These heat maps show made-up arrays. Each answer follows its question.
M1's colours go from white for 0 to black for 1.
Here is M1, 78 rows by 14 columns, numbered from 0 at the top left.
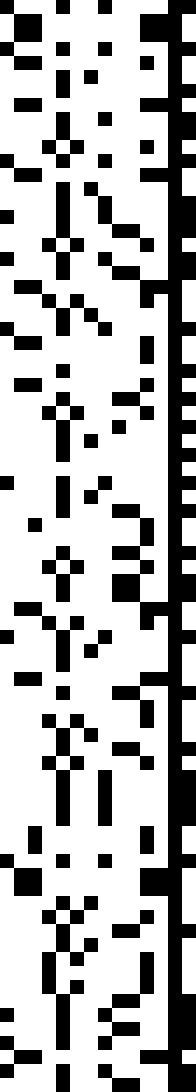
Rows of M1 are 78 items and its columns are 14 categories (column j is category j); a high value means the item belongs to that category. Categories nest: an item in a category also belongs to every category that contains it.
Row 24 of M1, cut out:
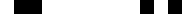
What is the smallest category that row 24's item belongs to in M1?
1
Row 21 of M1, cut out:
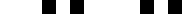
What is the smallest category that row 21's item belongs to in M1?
5
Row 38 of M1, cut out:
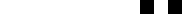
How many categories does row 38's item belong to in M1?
2
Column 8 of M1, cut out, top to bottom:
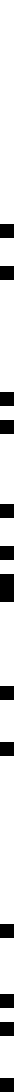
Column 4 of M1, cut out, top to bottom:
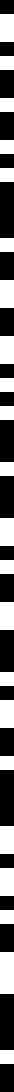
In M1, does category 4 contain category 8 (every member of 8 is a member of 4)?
yes
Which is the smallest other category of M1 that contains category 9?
8
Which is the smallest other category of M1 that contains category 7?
13
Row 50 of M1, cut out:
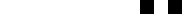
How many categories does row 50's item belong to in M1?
2
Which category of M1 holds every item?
12
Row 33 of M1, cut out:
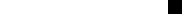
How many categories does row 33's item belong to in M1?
1
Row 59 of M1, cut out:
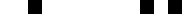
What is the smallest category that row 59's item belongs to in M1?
2
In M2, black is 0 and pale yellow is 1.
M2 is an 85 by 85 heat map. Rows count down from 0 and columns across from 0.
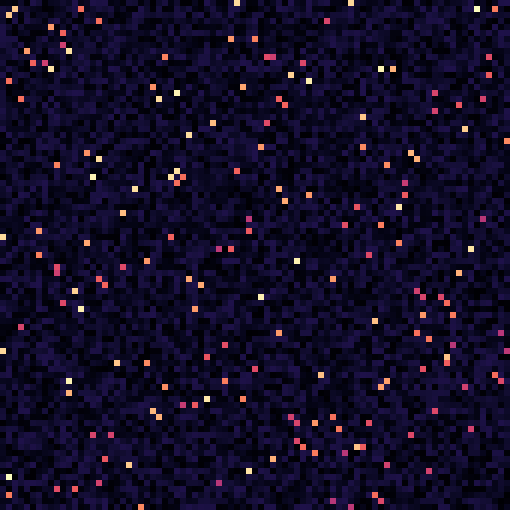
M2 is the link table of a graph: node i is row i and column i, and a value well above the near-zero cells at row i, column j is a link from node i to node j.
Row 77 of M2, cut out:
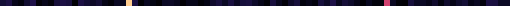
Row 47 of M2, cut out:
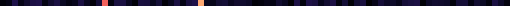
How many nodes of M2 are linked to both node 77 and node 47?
0
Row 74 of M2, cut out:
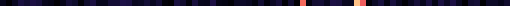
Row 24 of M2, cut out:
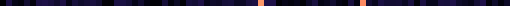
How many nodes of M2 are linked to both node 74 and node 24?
1
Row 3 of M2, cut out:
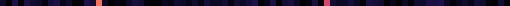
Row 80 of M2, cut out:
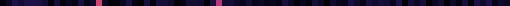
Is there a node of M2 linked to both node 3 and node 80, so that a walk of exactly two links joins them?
yes
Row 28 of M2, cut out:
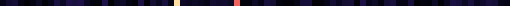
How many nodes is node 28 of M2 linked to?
2
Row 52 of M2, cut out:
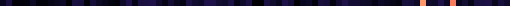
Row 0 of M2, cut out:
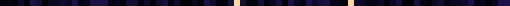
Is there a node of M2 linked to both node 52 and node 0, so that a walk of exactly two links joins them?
no
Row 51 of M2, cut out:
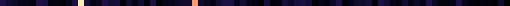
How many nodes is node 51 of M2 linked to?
2
